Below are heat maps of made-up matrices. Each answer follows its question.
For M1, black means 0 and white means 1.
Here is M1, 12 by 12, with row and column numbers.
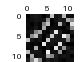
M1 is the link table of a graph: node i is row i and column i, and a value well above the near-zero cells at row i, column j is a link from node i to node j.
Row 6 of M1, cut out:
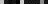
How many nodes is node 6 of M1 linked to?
3
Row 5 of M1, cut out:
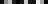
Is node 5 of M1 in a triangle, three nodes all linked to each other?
yes
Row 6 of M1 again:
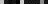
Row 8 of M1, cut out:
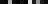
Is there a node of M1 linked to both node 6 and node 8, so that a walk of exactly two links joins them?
no
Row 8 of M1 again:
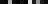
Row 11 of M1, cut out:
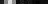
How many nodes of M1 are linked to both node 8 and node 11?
1
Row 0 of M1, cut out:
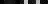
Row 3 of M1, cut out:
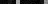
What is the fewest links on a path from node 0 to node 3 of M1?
5
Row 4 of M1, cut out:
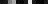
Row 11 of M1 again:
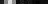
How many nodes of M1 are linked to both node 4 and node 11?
2
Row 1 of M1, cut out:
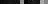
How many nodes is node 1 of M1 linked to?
3
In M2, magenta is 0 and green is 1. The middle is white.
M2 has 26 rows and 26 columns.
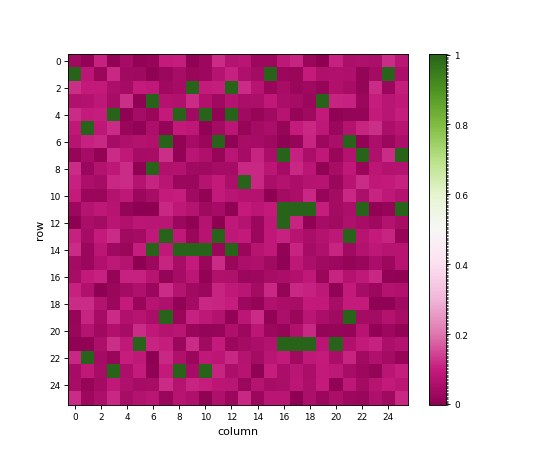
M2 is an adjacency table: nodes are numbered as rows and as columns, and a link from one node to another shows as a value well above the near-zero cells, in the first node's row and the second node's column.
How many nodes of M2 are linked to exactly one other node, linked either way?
4
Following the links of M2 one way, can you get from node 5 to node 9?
no
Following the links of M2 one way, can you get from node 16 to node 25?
no
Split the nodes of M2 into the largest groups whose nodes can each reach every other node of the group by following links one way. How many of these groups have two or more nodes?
0
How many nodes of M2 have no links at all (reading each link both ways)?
0
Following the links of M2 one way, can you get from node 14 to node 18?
yes
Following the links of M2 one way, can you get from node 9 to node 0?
yes
